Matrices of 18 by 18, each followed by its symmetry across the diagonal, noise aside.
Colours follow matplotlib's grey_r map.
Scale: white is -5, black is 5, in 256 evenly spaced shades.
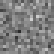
antisymmetric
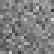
antisymmetric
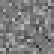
symmetric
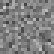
antisymmetric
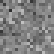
symmetric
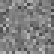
antisymmetric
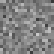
neither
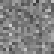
neither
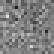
antisymmetric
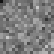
symmetric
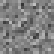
symmetric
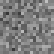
neither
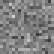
neither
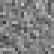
antisymmetric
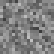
antisymmetric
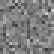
neither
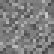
symmetric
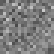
symmetric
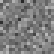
symmetric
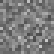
symmetric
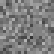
neither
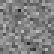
neither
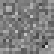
symmetric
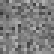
neither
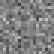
antisymmetric
